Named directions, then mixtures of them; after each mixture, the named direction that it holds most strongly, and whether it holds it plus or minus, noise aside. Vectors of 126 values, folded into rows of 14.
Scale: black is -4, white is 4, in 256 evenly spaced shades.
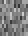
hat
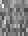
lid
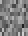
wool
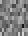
wool, plus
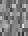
wool, minus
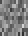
wool, minus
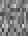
wool, minus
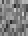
hat, plus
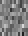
wool, minus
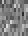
hat, minus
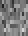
lid, minus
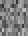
wool, plus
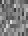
hat, minus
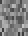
wool, minus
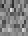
lid, minus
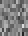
wool, minus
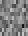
wool, plus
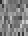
lid, minus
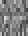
lid, plus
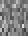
wool, minus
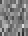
wool, minus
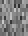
hat, plus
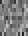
wool, minus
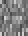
wool, plus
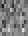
lid, minus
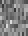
hat, minus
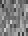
lid, minus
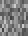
wool, minus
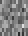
wool, minus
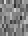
hat, plus
